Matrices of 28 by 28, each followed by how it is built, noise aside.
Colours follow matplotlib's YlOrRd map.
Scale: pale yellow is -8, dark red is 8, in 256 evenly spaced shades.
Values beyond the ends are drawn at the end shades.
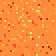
sparse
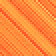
Toeplitz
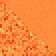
lower triangular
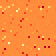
sparse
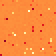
sparse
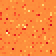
sparse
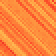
Toeplitz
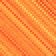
Toeplitz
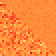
lower triangular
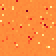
sparse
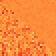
lower triangular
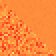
lower triangular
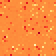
sparse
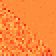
lower triangular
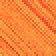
Toeplitz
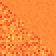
lower triangular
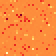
sparse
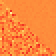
lower triangular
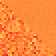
lower triangular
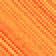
Toeplitz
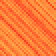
Toeplitz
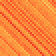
Toeplitz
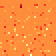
sparse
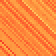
Toeplitz
